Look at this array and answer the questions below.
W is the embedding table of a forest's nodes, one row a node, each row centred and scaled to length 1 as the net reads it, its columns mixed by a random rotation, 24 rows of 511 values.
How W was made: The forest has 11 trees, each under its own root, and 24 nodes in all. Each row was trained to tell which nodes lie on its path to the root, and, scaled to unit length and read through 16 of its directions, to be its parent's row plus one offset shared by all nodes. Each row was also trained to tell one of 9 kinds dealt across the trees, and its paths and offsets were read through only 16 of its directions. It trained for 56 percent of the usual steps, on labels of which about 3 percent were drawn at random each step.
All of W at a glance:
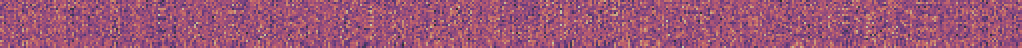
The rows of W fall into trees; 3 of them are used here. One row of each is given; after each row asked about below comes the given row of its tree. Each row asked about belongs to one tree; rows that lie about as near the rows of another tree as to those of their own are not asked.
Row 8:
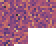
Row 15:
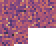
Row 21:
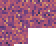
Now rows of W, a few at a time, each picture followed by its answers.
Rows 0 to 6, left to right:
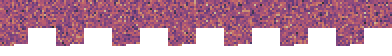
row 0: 15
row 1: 21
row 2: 8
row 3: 15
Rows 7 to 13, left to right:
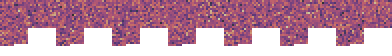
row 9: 15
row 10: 8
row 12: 8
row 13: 8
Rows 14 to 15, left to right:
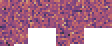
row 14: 21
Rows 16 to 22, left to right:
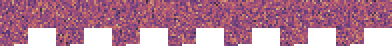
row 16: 15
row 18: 8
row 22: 21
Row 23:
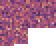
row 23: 21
